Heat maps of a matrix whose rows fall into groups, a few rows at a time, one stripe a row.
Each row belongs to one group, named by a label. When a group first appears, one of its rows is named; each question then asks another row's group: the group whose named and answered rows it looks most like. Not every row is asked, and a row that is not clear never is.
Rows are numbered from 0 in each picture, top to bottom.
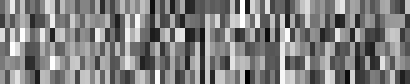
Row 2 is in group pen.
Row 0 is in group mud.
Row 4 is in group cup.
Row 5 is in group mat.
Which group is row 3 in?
mat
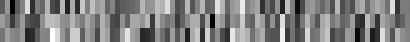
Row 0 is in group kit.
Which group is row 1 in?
cup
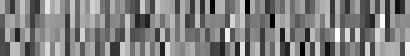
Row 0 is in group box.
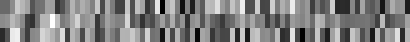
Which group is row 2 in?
mud
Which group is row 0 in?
mat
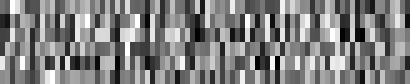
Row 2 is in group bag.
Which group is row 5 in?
cup
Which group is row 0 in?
mat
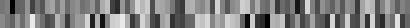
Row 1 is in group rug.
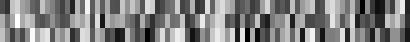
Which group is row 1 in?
rug
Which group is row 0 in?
bag
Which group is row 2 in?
pen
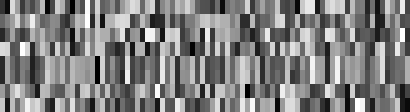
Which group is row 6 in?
mat
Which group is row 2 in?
bag
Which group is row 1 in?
rug
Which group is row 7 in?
pen
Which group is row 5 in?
kit
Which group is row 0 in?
bag
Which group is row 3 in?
pen
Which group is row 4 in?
kit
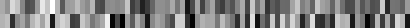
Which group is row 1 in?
pen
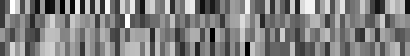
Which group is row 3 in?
mud
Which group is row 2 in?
cup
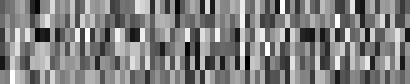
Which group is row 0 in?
cup
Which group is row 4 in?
mud
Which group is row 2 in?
rug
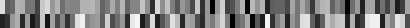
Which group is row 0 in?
box
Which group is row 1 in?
bag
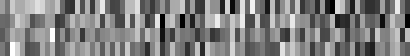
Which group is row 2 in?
mud
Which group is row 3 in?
mat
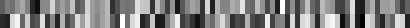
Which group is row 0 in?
cup
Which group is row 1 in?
bag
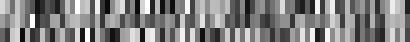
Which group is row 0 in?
rug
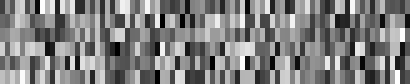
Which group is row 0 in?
mud
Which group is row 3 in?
pen
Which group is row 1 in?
mat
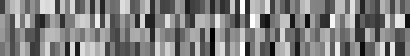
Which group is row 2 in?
cup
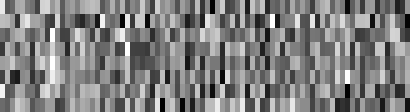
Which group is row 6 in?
box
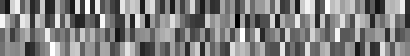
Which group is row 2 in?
kit
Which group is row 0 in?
bag
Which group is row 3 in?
cup
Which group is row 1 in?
pen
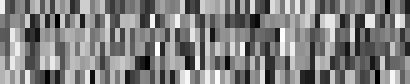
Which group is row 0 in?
pen
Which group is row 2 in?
mat
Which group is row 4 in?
box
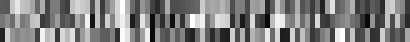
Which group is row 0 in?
rug
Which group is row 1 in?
rug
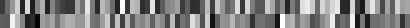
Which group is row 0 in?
bag
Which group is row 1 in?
mat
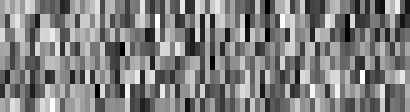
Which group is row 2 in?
box
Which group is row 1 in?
mat
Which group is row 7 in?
box
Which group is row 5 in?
bag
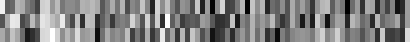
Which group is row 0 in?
box
